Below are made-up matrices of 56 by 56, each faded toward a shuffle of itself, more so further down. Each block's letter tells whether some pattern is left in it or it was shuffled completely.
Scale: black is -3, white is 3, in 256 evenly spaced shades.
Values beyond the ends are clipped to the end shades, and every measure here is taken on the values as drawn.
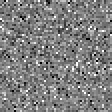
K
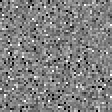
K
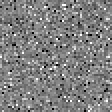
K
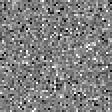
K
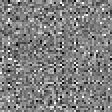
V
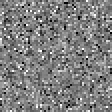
K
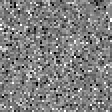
K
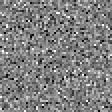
K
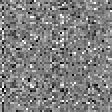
V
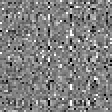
V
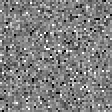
K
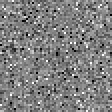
K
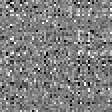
V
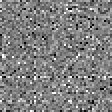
V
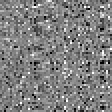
V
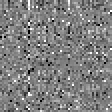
V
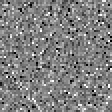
K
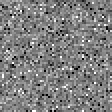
K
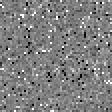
K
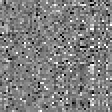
V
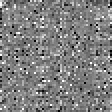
V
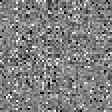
V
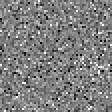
K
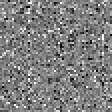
V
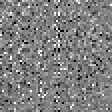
V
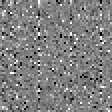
V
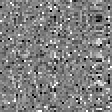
V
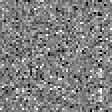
V
